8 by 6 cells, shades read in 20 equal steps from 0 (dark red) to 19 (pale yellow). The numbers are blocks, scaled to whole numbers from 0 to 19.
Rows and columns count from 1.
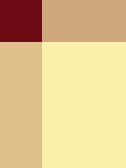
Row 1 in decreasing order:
13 13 13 13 0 0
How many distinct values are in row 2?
2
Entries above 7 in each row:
4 4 6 6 6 6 6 6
